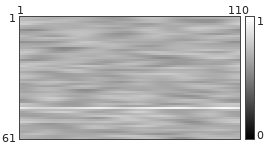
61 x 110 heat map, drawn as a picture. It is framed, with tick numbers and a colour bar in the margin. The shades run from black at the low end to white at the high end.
Odd lines: row 46. Average level on the scale: 70%. Grain: streaks across.
